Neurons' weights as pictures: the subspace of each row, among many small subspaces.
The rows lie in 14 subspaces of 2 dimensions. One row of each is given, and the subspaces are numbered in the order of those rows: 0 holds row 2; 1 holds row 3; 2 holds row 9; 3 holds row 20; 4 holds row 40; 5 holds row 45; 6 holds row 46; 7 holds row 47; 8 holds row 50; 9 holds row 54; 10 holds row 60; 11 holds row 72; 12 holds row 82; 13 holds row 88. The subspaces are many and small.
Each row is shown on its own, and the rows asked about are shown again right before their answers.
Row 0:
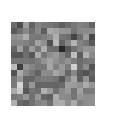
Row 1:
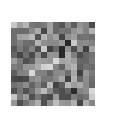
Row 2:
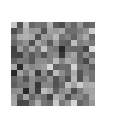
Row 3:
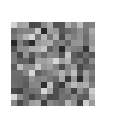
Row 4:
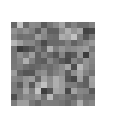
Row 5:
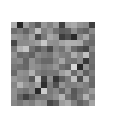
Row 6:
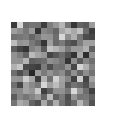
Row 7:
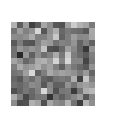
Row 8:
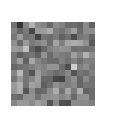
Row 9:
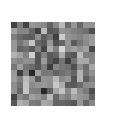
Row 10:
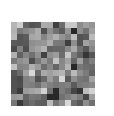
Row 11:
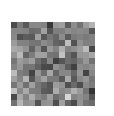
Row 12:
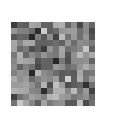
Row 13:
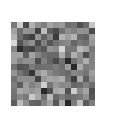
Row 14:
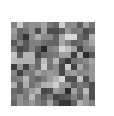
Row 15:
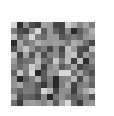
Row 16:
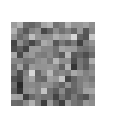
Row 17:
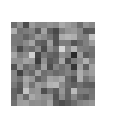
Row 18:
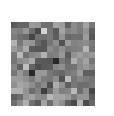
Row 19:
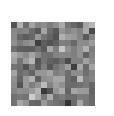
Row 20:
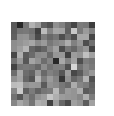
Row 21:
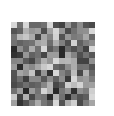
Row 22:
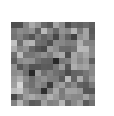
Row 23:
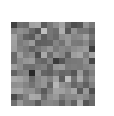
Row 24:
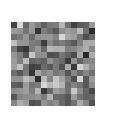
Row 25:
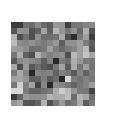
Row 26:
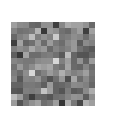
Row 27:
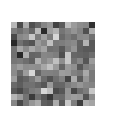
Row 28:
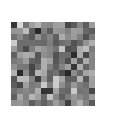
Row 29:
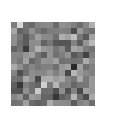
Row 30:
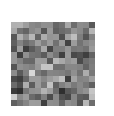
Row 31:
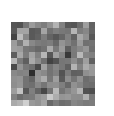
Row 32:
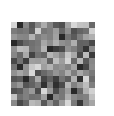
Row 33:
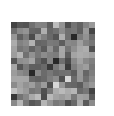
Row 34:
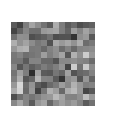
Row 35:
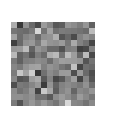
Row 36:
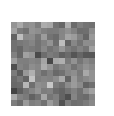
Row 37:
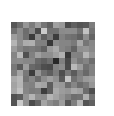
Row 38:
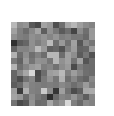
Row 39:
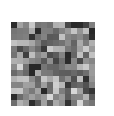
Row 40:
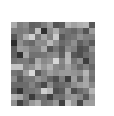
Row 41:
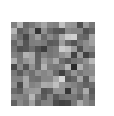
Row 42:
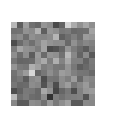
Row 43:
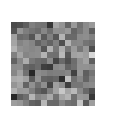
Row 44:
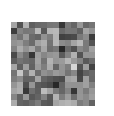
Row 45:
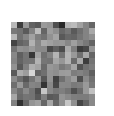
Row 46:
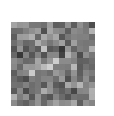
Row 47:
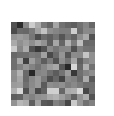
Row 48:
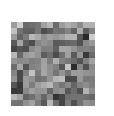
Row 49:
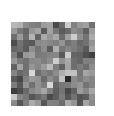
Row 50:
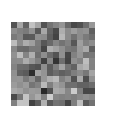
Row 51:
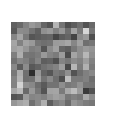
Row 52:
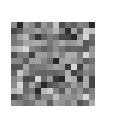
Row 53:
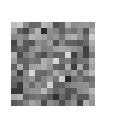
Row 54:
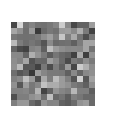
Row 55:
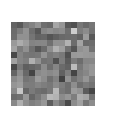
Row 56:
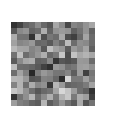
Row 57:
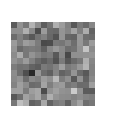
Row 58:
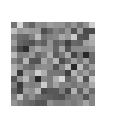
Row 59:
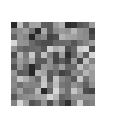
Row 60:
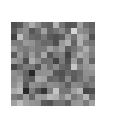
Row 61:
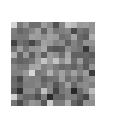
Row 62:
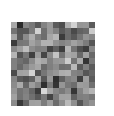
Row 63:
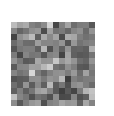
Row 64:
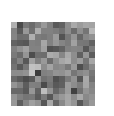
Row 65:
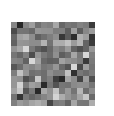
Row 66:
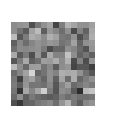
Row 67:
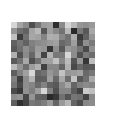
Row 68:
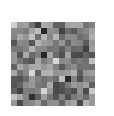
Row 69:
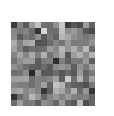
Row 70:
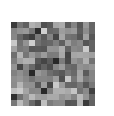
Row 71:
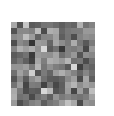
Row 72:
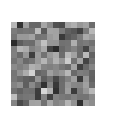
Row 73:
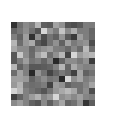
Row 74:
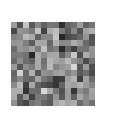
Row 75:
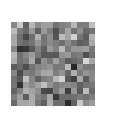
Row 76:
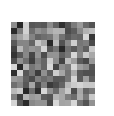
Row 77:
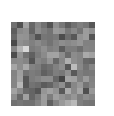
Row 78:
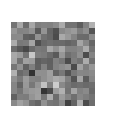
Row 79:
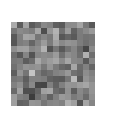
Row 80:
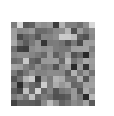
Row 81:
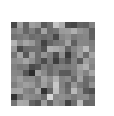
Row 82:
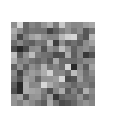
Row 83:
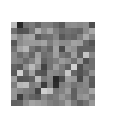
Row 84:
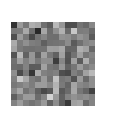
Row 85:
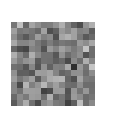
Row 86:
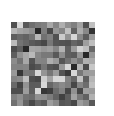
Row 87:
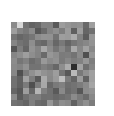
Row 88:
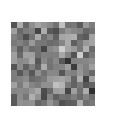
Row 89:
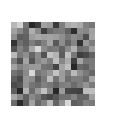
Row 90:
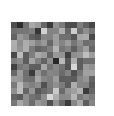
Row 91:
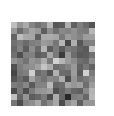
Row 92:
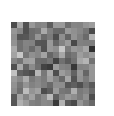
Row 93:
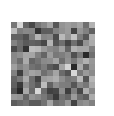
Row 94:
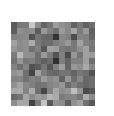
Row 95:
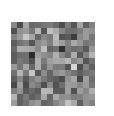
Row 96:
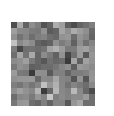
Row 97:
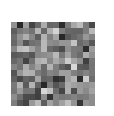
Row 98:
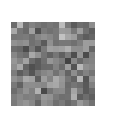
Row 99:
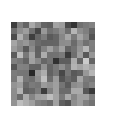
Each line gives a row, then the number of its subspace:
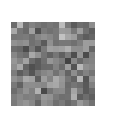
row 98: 9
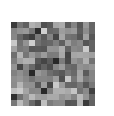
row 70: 1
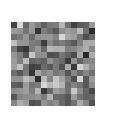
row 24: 9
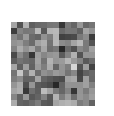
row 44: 2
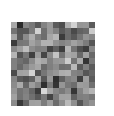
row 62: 5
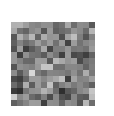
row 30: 6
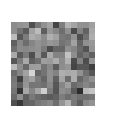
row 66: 10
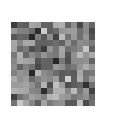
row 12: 1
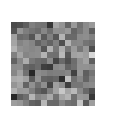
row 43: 6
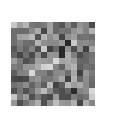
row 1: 6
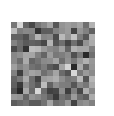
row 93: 7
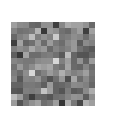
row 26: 4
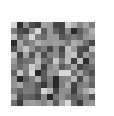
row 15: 3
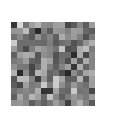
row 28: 3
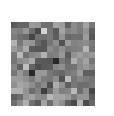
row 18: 1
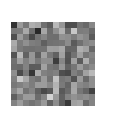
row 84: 3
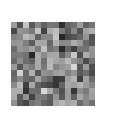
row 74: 2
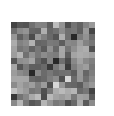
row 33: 2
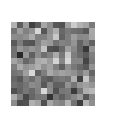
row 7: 8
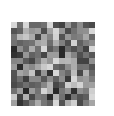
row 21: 0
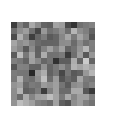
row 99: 10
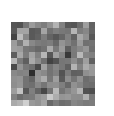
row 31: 10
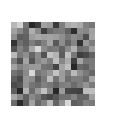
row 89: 7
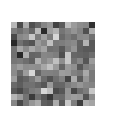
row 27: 4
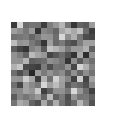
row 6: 9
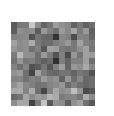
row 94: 8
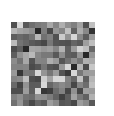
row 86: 7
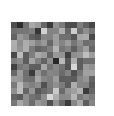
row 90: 3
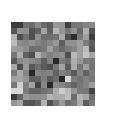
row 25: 2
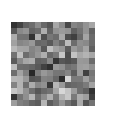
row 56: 6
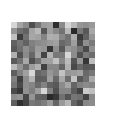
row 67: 10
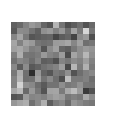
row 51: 8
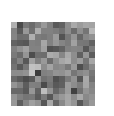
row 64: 9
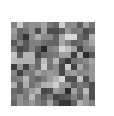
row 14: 13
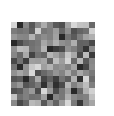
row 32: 9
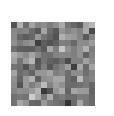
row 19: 12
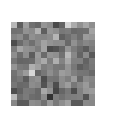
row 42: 11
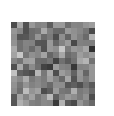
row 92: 0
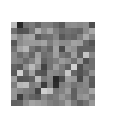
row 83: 3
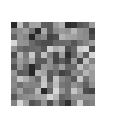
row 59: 5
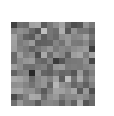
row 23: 13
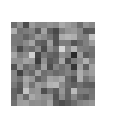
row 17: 2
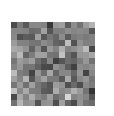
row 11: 0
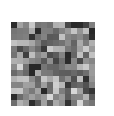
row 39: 9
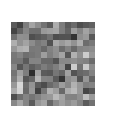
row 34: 8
